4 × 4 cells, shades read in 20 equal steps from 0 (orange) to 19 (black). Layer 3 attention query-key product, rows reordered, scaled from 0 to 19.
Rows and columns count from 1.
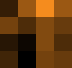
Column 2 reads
7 13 18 19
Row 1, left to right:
15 7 0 7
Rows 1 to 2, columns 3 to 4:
0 7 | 9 11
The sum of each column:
55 57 28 42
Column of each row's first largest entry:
1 2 2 2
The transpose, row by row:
15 10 16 14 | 7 13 18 19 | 0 9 9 10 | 7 11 13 11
